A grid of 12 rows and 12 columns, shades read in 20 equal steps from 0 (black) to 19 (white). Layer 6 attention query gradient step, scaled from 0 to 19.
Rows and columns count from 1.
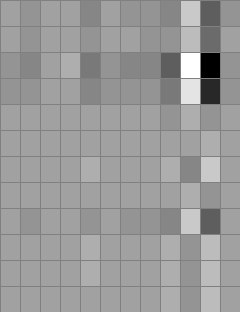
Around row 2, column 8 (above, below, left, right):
11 10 12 11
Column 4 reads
12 12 13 12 12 12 12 12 12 12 12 12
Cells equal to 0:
1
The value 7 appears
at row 1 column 11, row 3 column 9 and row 9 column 11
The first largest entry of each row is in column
10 10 10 10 10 11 11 10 10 11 11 11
